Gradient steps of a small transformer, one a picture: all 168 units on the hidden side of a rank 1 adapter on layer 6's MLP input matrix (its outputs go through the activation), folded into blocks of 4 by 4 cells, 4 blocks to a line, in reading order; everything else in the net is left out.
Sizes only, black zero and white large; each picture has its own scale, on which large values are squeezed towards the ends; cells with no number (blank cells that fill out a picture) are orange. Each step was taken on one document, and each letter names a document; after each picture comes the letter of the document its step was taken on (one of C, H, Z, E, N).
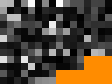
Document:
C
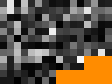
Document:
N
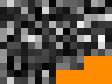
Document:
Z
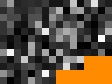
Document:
Z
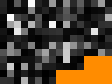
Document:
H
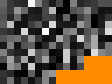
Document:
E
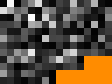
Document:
N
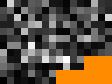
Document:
N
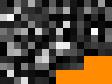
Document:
H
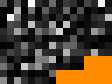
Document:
H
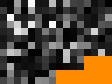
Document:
H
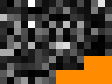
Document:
H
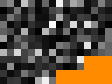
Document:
E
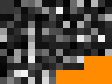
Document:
Z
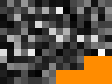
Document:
N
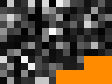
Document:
C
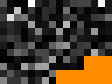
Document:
H
